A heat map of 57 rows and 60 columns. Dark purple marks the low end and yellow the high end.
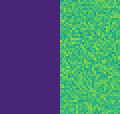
The table splits into one row of 2 panels. Panel 1,1: very low, flat. Panel 1,2: high, fine-grained.
